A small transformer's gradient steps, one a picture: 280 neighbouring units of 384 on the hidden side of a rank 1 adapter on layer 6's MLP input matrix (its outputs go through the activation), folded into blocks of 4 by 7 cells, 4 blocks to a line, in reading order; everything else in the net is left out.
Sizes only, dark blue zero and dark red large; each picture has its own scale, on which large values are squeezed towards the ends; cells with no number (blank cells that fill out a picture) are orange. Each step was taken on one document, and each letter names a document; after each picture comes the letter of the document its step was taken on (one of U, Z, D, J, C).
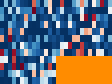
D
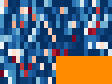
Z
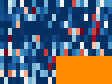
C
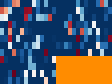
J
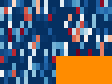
J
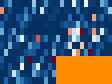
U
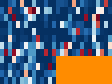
C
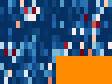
C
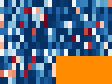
Z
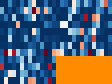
C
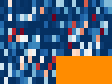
U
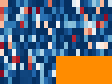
Z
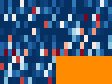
C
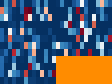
J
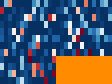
U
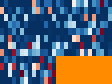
D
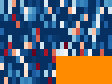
C
